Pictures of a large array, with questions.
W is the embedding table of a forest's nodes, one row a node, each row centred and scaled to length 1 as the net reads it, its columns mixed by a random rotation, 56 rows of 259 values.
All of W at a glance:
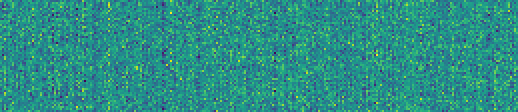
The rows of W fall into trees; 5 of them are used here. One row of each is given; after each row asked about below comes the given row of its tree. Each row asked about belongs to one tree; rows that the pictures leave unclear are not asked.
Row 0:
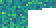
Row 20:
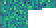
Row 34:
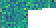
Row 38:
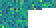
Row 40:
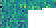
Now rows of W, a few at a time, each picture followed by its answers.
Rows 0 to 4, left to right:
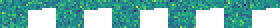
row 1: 40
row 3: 40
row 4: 20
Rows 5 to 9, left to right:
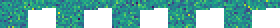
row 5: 40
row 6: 0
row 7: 20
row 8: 0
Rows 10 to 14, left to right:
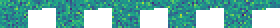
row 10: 34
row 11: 38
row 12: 40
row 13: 20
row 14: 0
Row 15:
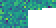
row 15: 40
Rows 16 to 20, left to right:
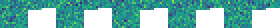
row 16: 34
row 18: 38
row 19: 20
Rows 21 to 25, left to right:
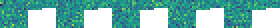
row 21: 0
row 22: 38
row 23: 38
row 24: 40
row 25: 40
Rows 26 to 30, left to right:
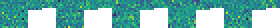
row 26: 0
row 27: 40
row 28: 20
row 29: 20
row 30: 0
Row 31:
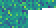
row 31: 40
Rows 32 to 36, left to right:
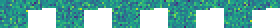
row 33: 34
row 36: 20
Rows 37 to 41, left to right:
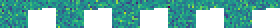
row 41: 20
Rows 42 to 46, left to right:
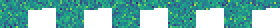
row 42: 40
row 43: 20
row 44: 20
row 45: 0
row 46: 20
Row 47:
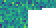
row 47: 20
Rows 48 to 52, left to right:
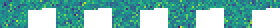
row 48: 38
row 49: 0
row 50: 38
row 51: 40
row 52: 20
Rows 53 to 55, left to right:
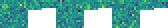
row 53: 40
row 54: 40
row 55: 0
